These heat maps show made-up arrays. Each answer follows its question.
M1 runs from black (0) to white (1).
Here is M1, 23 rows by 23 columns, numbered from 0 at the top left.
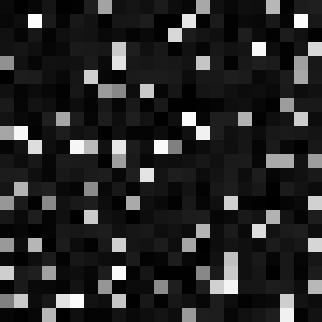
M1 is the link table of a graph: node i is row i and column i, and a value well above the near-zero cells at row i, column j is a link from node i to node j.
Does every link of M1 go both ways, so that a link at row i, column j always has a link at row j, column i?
no
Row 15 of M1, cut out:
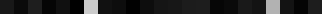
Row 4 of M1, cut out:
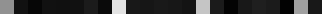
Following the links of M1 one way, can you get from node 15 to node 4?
yes
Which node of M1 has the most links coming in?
node 8
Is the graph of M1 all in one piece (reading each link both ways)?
yes
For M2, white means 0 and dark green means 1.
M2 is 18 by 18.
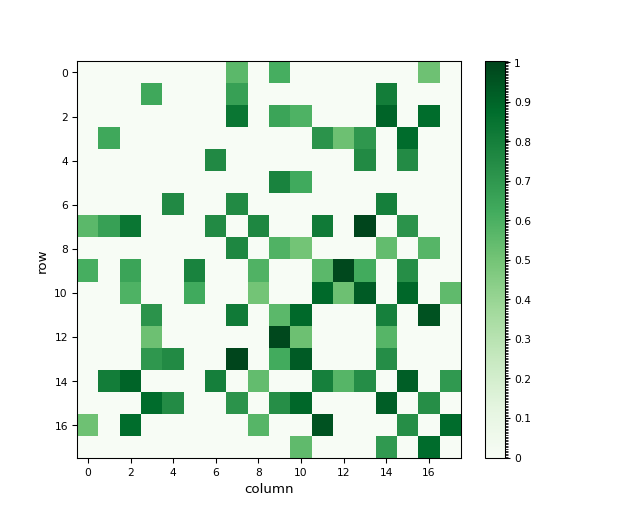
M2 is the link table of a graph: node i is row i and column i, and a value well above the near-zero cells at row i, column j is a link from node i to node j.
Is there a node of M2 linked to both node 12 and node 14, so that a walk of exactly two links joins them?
no
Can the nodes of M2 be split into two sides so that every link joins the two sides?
yes
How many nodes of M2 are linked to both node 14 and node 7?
7
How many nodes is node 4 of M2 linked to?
3
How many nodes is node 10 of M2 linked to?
8
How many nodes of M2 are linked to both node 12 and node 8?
3
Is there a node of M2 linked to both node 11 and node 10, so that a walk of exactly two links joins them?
no
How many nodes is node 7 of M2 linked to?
8
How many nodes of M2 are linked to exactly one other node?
0
